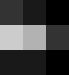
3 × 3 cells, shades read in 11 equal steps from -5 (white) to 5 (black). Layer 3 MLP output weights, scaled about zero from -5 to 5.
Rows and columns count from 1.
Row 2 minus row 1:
-6 -6 -2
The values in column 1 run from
-3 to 4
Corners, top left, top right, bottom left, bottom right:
3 5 4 5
